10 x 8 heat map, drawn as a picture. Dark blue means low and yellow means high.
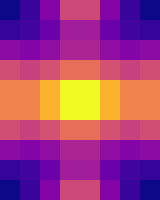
The centre is the roughest part. The ninth with the highest average is the centre. Its left and right halves mirror each other, and so do its top and bottom. No overall slope runs across the table.
